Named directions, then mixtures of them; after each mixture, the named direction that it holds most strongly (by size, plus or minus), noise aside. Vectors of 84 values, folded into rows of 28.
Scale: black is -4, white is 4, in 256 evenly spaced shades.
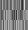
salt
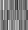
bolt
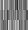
bolt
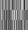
salt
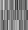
bolt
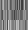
salt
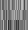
salt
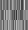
salt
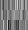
bolt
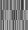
salt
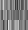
bolt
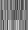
salt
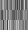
salt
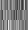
salt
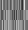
salt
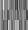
bolt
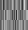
salt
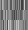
salt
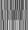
salt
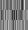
salt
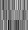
bolt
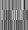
salt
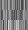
salt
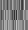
salt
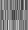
salt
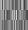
salt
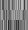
salt
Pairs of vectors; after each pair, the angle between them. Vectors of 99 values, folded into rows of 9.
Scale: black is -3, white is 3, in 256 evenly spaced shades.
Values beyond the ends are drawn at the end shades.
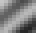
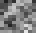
partly opposed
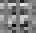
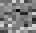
orthogonal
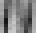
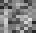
partly opposed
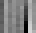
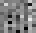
partly aligned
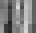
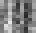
nearly opposite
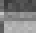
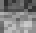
nearly parallel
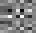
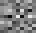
nearly opposite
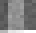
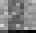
nearly opposite
